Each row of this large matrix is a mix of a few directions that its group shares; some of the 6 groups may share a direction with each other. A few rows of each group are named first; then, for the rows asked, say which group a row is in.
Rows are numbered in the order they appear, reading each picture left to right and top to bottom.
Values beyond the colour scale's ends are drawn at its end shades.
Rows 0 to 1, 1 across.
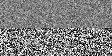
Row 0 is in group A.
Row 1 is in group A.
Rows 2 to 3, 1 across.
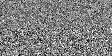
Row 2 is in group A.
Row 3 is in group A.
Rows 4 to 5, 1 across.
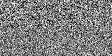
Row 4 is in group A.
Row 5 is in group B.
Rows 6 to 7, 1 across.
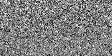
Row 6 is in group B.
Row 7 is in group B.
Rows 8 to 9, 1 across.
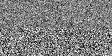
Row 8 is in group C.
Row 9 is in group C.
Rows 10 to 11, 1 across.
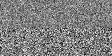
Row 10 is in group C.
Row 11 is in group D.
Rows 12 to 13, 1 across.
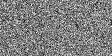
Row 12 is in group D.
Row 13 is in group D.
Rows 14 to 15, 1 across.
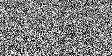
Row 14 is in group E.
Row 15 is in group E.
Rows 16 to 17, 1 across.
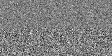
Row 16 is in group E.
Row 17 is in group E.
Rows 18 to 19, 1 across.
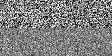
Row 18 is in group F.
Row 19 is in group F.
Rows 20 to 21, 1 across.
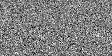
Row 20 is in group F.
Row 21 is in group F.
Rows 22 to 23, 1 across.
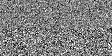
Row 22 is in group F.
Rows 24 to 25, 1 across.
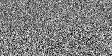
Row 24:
B
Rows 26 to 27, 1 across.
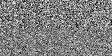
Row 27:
A
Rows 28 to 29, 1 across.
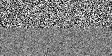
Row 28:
C
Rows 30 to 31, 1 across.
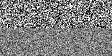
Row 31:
C
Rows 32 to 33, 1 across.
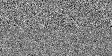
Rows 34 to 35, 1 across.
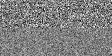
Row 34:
F
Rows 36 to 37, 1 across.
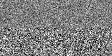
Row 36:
F
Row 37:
C
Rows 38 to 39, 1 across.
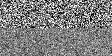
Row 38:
C
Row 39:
D
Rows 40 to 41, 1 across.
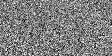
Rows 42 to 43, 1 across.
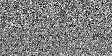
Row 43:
F
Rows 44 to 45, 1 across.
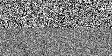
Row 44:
E
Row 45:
A
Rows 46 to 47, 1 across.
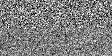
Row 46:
F
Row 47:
F
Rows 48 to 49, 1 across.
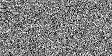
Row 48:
F
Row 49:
B
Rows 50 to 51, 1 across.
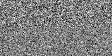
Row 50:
A
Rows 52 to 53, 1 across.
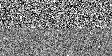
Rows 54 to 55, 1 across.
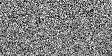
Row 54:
D
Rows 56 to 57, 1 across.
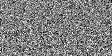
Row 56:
D
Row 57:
E
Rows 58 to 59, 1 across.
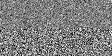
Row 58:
D
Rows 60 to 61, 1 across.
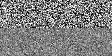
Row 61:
F
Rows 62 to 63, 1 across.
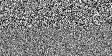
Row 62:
D
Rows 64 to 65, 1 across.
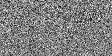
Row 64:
C
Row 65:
B
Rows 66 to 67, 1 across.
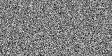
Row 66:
E
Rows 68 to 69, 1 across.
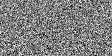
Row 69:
A
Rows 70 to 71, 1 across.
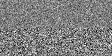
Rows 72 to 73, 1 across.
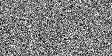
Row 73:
B
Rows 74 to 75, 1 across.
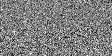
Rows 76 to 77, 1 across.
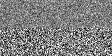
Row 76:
F
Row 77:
B
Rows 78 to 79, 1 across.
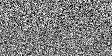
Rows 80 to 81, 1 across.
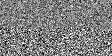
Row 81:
B
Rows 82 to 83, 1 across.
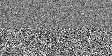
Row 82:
E
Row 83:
A
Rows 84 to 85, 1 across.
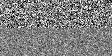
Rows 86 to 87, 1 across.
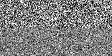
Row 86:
B
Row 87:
F
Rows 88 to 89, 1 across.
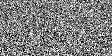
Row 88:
D
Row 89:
E
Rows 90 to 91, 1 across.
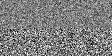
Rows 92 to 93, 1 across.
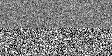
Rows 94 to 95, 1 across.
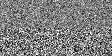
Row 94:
E
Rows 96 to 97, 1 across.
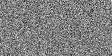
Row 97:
A
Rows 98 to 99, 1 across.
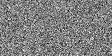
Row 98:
F
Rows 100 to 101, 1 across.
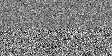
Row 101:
B
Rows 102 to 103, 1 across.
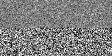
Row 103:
A
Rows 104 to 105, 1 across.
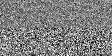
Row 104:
A
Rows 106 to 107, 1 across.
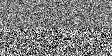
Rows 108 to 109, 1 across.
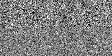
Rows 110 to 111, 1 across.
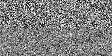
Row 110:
A
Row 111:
F
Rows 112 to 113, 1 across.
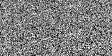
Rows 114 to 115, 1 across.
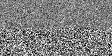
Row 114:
E
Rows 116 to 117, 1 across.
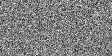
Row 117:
F
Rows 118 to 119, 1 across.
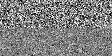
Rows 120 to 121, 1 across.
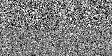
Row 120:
E
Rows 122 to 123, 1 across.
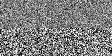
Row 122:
A
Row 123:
A
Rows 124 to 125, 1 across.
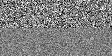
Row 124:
A
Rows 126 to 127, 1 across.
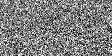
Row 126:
B
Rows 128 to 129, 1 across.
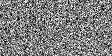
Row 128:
B
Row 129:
B
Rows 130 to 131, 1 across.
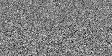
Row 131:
A
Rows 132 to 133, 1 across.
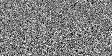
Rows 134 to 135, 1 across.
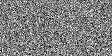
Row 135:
E
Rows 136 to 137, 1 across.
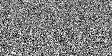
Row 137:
E
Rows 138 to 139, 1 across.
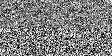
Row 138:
A
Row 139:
B
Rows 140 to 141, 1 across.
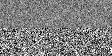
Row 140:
B
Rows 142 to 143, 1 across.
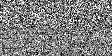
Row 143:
F
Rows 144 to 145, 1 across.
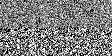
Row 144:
D
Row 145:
B
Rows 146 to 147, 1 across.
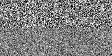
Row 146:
B
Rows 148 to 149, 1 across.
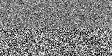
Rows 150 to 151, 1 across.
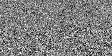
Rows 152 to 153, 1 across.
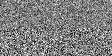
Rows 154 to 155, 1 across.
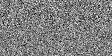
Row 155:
E
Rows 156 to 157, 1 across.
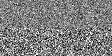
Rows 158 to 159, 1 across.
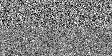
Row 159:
E
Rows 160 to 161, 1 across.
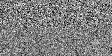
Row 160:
E
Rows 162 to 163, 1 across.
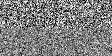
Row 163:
A
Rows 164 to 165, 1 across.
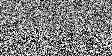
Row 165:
E
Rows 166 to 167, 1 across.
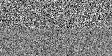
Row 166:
C
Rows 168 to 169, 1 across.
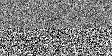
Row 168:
B
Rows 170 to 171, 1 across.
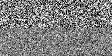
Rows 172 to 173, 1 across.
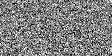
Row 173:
A
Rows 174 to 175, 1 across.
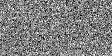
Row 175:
F
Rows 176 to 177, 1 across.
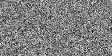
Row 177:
A
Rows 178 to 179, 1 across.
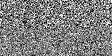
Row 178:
D
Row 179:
C
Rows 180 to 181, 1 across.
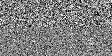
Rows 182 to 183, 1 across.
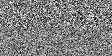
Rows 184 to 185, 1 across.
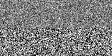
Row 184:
C
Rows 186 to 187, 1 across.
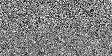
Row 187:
A
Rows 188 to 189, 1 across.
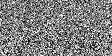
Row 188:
D
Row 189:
C
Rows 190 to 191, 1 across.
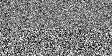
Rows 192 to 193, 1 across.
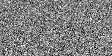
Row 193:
E
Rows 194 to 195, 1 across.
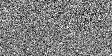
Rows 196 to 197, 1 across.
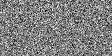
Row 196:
F
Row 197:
E
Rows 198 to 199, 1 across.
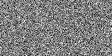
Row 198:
A
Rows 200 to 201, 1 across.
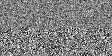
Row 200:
D
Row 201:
B
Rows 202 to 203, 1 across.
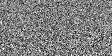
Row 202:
C
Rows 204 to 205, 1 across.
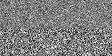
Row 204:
B
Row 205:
B
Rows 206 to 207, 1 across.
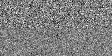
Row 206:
E
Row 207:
F
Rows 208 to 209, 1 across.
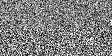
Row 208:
D
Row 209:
D
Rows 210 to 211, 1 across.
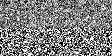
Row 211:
D
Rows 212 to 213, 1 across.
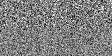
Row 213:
D
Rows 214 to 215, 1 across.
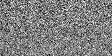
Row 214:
B
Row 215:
B
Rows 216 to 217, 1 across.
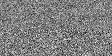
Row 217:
B
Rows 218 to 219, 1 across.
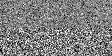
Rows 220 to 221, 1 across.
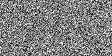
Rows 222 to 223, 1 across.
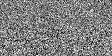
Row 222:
D
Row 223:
F
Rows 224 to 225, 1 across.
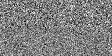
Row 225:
A
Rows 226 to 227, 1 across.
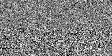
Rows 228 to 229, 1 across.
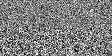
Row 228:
D
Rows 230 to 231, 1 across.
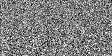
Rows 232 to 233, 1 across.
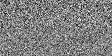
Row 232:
B
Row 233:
F
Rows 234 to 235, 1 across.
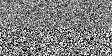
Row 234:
C
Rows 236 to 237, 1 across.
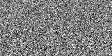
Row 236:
C
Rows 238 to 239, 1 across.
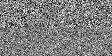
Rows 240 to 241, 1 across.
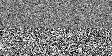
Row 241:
F
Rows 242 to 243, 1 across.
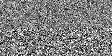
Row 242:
A
